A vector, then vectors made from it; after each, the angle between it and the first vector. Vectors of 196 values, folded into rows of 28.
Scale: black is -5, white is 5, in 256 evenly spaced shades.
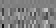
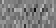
partly opposed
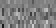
nearly parallel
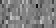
orthogonal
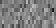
partly aligned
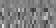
nearly opposite
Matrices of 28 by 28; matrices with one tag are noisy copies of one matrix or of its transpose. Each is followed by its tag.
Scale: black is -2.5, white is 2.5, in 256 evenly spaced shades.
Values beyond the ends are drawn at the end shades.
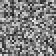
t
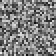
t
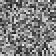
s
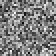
s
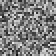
s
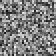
t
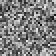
s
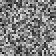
s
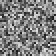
s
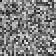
t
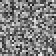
t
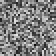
s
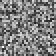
t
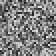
s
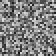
t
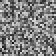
t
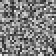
t
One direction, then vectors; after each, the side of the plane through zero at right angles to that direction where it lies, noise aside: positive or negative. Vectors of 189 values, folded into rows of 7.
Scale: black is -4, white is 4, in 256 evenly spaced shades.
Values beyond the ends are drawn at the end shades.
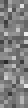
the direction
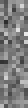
positive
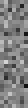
negative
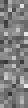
positive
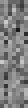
negative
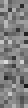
negative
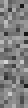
negative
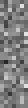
positive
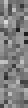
negative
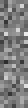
positive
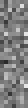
positive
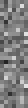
positive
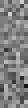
negative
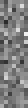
positive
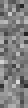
negative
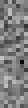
positive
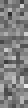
positive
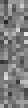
positive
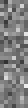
positive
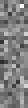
positive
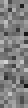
negative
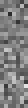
positive
